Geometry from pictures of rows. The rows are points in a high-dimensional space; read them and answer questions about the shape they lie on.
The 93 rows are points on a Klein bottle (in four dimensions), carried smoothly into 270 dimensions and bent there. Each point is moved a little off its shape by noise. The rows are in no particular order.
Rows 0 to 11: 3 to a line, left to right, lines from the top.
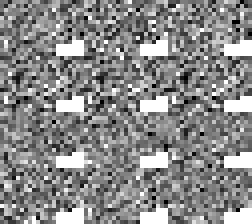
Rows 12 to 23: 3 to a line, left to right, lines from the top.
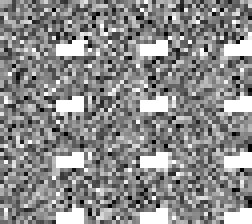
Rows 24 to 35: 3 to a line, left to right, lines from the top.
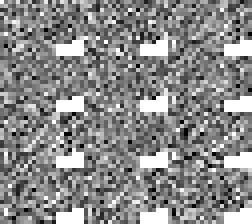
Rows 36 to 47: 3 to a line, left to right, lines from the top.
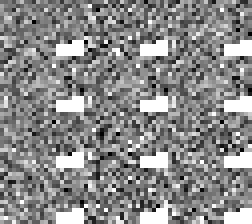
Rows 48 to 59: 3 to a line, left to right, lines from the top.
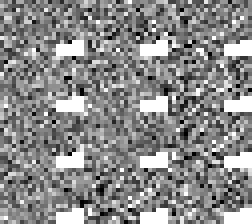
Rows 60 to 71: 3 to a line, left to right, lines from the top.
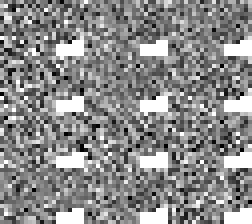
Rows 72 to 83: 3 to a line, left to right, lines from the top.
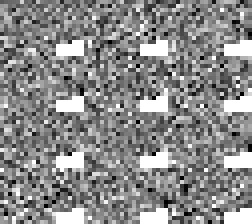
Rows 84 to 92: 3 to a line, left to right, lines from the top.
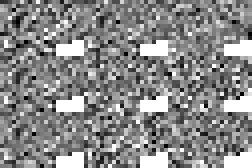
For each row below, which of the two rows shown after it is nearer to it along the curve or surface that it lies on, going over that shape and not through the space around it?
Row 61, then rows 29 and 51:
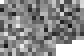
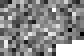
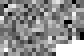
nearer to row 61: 51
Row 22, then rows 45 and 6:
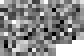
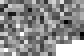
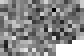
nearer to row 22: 6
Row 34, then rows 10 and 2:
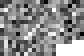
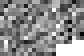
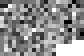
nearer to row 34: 2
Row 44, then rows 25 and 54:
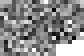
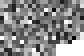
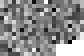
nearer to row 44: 25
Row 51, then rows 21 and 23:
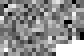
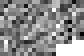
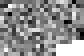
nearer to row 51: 21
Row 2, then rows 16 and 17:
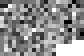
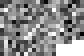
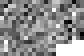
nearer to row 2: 16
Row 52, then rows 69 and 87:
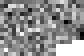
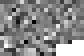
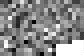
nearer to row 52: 87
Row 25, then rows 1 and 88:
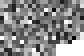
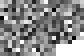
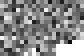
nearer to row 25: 1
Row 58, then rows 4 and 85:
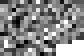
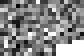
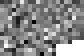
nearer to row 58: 4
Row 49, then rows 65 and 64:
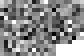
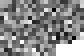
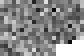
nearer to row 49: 65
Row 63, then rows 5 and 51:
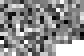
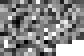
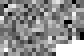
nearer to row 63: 51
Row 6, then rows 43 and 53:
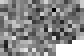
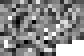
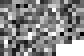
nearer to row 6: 43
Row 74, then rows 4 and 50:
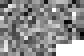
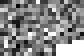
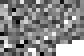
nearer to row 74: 4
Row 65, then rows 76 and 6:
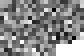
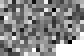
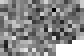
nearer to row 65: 6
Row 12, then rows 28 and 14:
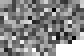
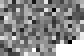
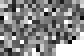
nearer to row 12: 14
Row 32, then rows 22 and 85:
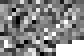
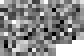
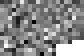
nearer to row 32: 85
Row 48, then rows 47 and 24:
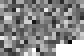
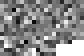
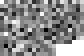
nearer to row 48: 47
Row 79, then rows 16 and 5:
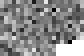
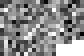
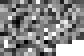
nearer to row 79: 5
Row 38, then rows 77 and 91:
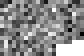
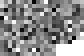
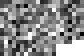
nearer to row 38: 91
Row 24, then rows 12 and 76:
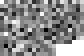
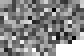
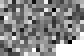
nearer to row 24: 76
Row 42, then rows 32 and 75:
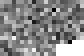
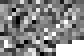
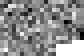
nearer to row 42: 32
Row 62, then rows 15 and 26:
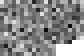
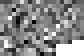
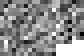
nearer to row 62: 15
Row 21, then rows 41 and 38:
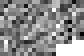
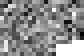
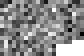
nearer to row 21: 41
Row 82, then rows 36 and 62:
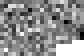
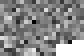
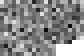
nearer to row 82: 62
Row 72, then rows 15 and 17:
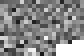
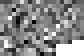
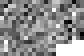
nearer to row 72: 15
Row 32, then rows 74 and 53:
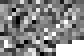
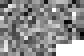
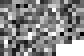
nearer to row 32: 53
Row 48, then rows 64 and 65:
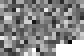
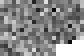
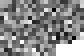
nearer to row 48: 64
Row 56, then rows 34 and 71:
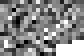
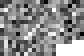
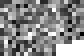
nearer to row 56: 71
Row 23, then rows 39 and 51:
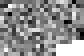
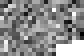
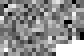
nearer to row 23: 39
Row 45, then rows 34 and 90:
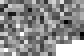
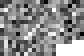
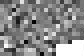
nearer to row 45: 34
